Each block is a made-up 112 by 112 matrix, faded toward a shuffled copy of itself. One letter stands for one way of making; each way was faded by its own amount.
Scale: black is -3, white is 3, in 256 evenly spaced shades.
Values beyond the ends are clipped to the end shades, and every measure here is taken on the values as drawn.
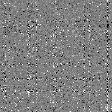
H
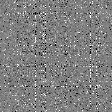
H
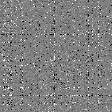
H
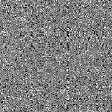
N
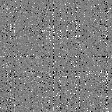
H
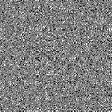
N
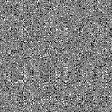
N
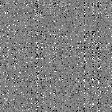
H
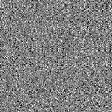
N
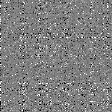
H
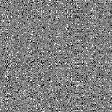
N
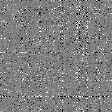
H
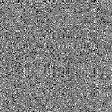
N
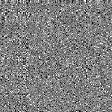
N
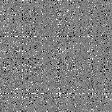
H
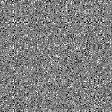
N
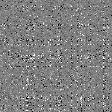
H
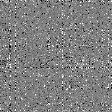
H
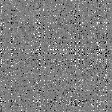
H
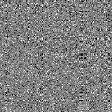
N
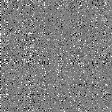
H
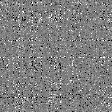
H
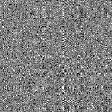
N
